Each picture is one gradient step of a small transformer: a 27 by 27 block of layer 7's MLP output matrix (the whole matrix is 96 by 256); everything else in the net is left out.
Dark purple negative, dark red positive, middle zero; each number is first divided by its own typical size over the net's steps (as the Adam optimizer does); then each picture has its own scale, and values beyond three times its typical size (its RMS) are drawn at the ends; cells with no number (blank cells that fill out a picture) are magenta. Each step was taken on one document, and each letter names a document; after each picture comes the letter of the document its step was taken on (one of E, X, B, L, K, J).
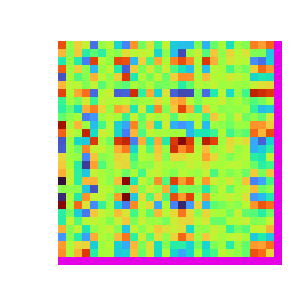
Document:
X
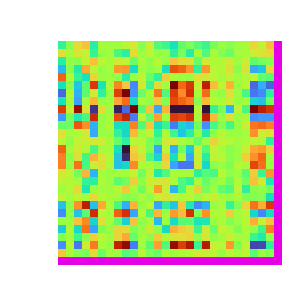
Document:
X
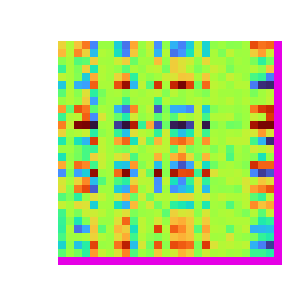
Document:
X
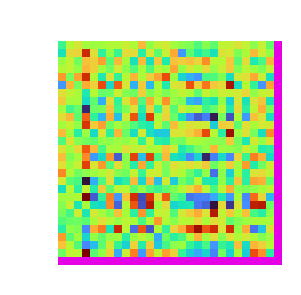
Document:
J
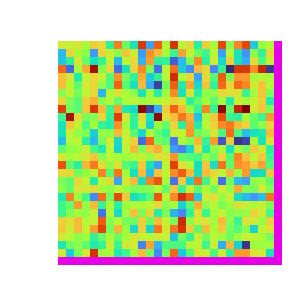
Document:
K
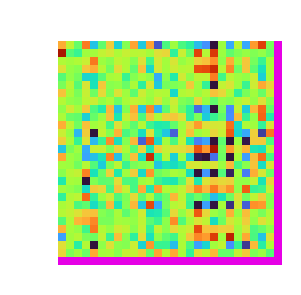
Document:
J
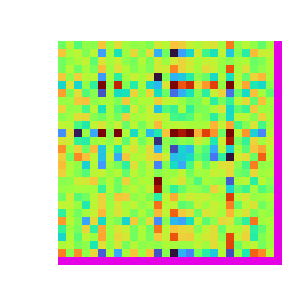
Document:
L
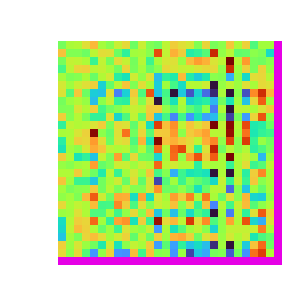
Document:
L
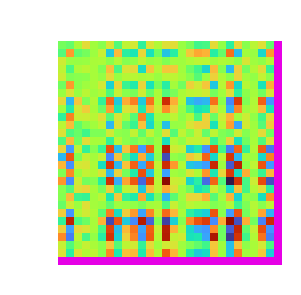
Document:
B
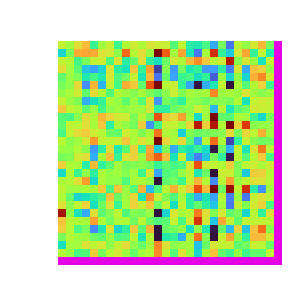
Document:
J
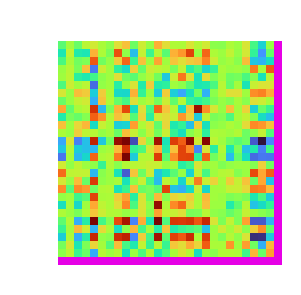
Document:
X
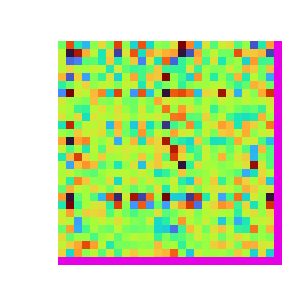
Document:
K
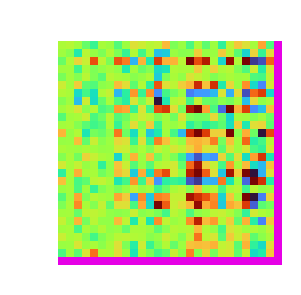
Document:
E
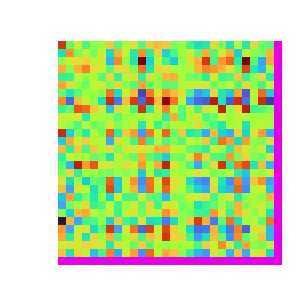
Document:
B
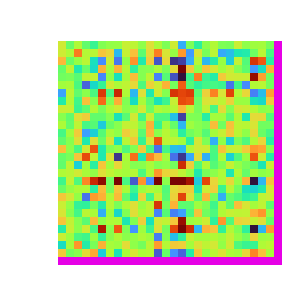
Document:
K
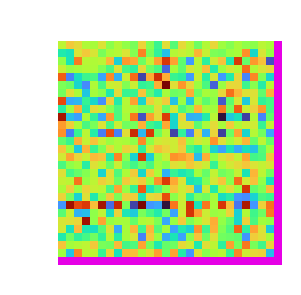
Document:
K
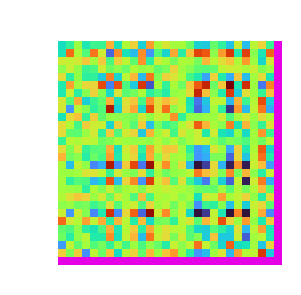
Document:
B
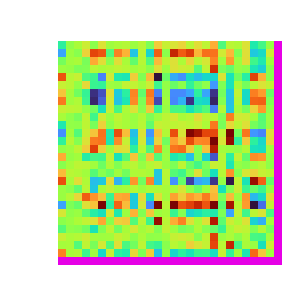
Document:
E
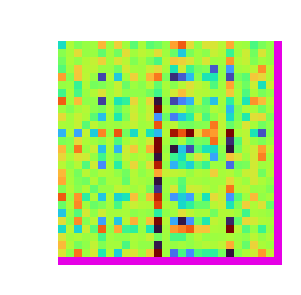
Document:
L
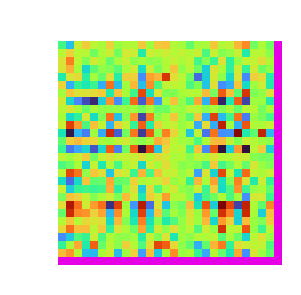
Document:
B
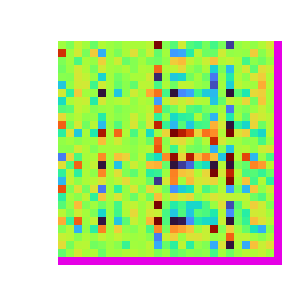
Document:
L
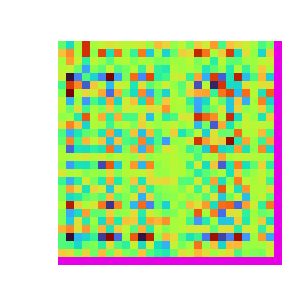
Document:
B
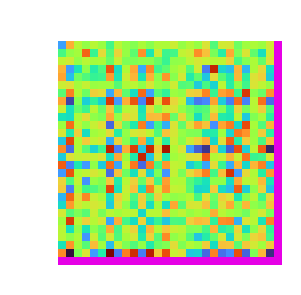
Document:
B
